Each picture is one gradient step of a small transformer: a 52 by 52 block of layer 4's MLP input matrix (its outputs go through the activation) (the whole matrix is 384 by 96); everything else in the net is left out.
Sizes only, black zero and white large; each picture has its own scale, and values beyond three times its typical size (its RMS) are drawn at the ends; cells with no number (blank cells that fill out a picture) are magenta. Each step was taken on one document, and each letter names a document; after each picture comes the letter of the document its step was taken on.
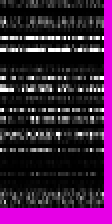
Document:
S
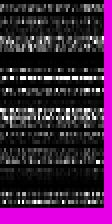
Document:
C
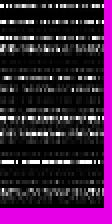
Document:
C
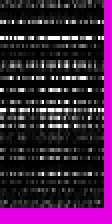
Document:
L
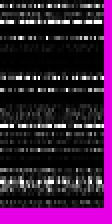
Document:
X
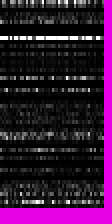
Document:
L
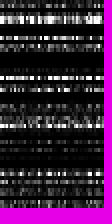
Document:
X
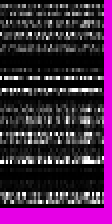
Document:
C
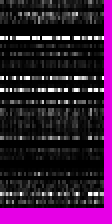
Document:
L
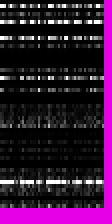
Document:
X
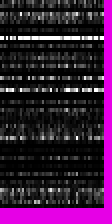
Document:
L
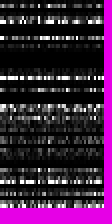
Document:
X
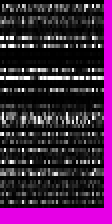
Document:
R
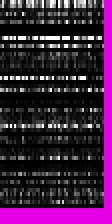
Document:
L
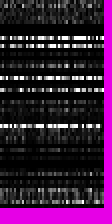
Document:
L
